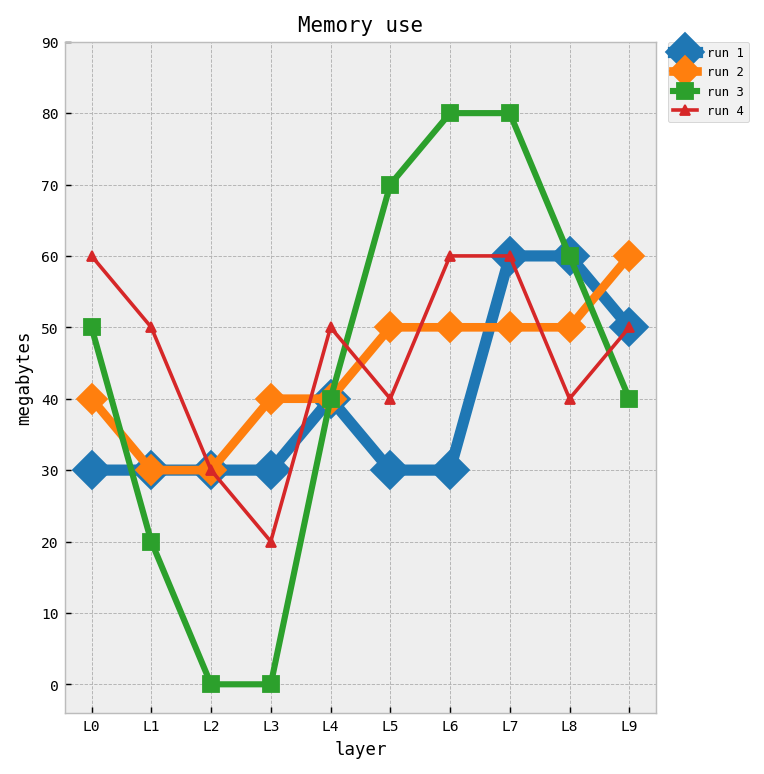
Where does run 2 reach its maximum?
L9
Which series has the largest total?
run 4
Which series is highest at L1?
run 4
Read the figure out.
Title: Memory use
x-axis: layer, ticks L0 L1 L2 L3 L4 L5 L6 L7 L8 L9
y-axis: megabytes, ticks 0 10 20 30 40 50 60 70 80 90
Legend: run 1, run 2, run 3, run 4
Values:
run 1: 30 30 30 30 40 30 30 60 60 50
run 2: 40 30 30 40 40 50 50 50 50 60
run 3: 50 20 0 0 40 70 80 80 60 40
run 4: 60 50 30 20 50 40 60 60 40 50
